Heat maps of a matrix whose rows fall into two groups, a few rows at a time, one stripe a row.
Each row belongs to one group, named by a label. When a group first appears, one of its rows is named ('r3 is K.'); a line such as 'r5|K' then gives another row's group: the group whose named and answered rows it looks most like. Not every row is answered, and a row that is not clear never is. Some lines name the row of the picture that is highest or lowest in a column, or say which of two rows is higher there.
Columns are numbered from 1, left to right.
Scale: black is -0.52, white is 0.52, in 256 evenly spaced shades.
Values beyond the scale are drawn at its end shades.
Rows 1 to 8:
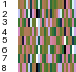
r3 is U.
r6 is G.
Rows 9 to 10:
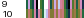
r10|U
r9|U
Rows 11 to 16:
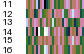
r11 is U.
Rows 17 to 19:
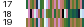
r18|G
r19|U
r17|U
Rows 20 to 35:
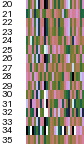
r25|U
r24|G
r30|U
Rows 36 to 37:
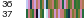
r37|U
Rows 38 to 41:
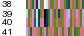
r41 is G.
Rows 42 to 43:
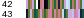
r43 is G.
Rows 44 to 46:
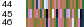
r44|U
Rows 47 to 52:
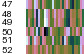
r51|G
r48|U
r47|G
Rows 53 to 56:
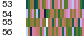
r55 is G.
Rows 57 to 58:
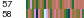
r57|G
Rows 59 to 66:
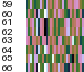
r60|U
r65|G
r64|U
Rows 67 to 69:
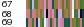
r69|U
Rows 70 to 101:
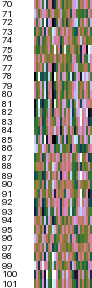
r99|G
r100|U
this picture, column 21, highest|85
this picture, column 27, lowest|75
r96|G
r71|G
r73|U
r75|G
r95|U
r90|U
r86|G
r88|U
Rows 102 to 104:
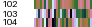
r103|G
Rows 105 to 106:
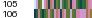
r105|G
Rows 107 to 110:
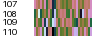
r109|U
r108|G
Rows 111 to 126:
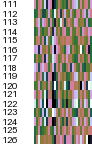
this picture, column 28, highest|120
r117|U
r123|U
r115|U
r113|G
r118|G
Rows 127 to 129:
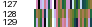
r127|G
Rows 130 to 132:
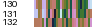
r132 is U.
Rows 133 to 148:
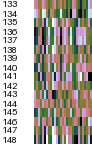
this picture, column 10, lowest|143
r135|U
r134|G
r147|U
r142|U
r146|G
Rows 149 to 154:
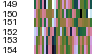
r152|G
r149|U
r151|U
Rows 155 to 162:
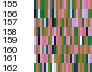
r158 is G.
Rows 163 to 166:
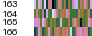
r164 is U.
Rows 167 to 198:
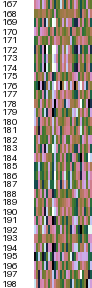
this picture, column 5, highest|192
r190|U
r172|U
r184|G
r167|G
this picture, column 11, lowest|178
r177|U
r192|G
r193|G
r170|G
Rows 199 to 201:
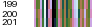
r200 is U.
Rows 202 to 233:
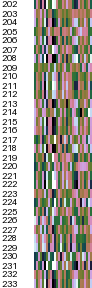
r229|G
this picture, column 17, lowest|213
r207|U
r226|G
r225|U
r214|G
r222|U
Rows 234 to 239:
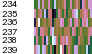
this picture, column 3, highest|236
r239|G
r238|U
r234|G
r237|G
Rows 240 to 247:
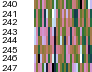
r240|G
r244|G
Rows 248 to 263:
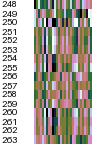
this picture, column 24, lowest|249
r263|G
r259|U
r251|U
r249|G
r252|U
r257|U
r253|U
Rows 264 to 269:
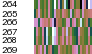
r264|G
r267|U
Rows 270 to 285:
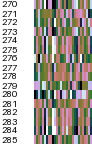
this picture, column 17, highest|284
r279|G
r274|U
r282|U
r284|U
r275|U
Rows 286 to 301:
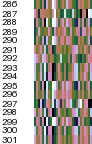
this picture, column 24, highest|297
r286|U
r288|U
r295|U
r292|G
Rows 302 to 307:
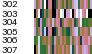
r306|G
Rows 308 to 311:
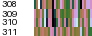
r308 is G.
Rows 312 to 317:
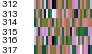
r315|G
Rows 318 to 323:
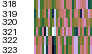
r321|U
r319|G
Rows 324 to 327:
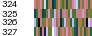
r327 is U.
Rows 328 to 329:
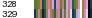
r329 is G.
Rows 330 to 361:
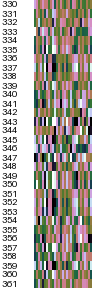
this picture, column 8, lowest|346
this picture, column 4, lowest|343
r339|U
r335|U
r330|G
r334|U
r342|G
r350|U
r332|G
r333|G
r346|G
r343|U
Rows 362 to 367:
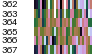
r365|G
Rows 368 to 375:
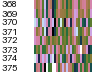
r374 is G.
